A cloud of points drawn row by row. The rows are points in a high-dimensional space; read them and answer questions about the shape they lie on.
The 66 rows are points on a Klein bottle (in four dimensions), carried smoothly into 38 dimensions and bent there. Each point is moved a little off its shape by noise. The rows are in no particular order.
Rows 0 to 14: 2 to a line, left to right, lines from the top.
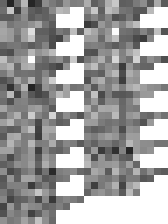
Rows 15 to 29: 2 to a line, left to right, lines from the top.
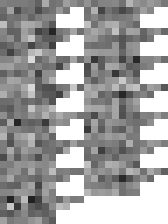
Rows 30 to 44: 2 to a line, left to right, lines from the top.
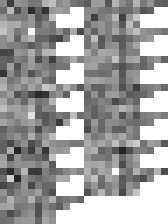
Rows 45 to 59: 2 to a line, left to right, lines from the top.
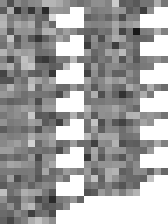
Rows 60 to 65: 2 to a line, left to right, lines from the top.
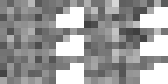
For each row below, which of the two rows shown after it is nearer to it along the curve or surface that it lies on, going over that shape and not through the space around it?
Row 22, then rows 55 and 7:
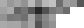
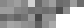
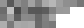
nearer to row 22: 55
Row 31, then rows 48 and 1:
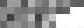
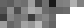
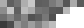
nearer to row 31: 1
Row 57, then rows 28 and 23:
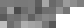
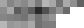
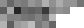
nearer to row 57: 23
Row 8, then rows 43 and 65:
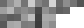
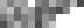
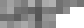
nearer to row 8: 43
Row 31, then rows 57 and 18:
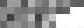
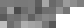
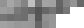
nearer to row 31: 18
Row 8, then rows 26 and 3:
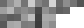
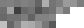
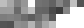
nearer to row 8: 3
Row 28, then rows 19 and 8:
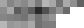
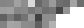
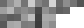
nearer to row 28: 19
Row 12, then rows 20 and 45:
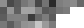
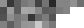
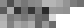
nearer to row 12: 20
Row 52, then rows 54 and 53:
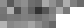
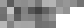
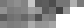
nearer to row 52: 54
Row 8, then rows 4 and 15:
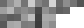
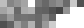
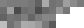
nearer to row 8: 4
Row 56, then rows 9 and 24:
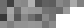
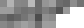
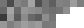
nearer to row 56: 24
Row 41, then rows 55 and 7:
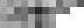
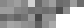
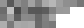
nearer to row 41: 55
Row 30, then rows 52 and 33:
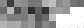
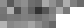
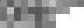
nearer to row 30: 52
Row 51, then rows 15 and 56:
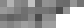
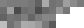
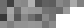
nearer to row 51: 56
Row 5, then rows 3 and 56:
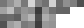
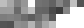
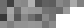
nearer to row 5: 3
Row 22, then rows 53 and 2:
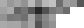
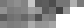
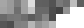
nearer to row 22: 53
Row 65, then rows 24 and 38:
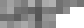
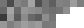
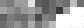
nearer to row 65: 38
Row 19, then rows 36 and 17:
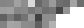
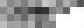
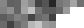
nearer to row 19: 36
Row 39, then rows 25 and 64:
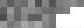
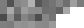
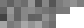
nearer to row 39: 64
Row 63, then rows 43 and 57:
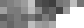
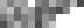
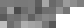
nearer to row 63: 43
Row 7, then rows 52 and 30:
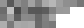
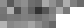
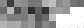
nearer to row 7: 52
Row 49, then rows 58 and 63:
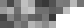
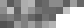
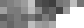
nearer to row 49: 63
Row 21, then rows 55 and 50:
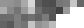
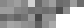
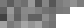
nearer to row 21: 55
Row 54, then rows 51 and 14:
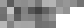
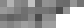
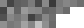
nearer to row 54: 51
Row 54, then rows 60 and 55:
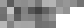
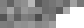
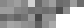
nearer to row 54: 55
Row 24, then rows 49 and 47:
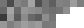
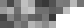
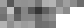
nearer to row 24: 49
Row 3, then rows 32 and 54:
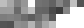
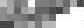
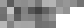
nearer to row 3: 32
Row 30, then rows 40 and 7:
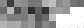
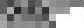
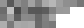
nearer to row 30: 40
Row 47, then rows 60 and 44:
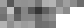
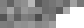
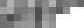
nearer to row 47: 44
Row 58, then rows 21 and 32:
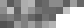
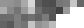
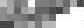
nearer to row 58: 32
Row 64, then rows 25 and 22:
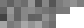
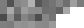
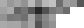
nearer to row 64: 25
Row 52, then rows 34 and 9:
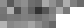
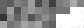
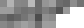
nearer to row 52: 34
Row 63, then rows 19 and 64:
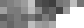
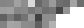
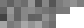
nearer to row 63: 19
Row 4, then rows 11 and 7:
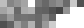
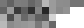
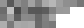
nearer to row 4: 7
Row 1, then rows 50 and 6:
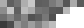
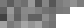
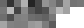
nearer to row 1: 50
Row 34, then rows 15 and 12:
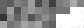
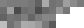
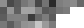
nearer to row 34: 15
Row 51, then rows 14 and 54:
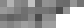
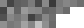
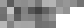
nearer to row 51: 54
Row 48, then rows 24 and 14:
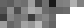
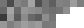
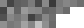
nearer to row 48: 24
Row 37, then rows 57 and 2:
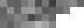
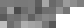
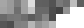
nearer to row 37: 57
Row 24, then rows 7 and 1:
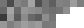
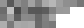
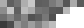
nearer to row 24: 1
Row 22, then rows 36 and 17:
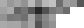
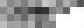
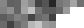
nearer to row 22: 36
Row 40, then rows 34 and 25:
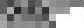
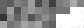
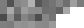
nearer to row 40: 34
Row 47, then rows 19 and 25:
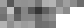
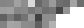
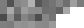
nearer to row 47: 19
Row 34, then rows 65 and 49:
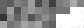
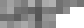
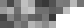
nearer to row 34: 49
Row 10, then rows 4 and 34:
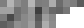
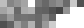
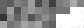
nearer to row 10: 4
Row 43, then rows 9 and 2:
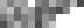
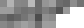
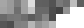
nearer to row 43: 2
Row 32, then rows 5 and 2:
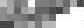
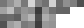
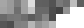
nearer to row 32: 2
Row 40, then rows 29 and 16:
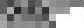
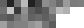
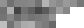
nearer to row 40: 29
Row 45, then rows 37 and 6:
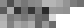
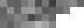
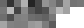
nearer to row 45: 6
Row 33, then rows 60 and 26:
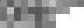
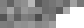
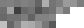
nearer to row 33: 26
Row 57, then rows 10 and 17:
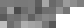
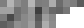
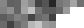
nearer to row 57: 17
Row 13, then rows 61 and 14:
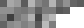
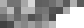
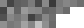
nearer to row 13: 61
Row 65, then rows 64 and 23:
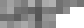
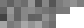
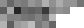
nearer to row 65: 23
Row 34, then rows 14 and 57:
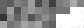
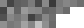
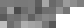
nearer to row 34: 57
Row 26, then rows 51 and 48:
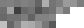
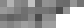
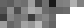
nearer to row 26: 48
